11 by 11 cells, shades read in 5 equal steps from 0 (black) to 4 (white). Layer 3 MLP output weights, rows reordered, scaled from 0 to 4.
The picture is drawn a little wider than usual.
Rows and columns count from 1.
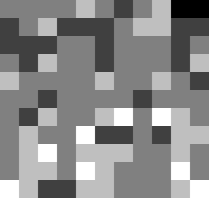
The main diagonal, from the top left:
2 2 1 2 2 2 4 2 2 4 4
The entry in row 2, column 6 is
1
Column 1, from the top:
2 1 1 2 3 2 2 2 2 2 4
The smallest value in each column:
1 1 1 1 1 1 1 1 1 0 0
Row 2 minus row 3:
0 1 2 -1 -1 0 0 1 1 0 -1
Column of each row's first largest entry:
5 3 4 3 1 1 7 5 3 5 1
